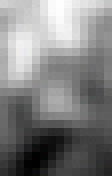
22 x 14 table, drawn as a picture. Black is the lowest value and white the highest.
Overall the values sit about 50% of the way up the scale. Values rise toward the top. The bottom right is the smoothest part. The ninth with the highest average is the top middle. The field is mottled with small blotches. No regular stripes run through it. No lone cell stands out from its neighbours.
